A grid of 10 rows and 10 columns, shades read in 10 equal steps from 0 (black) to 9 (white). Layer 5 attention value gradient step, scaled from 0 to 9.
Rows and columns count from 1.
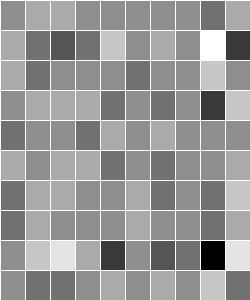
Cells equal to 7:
6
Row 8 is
4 6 5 5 5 6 5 5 4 6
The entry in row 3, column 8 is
5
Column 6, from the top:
5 5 4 5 5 5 6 6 5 5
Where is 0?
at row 9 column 9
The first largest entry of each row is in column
2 9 9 10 5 1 10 2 3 9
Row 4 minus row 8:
1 0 1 1 -1 -1 -1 0 -2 1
